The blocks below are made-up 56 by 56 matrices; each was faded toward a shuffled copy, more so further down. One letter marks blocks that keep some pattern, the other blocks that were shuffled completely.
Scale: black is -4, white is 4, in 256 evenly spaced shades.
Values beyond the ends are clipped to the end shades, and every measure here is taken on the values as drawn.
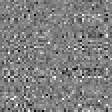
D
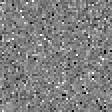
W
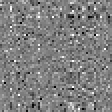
D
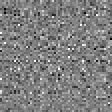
D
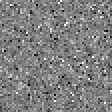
W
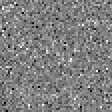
W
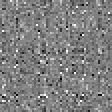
D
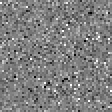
W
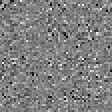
D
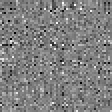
D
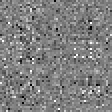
D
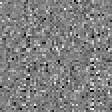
D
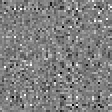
D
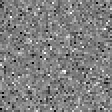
W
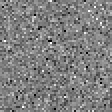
W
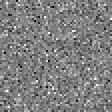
W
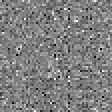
D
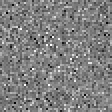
W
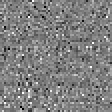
D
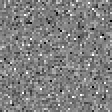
W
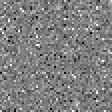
D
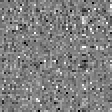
D
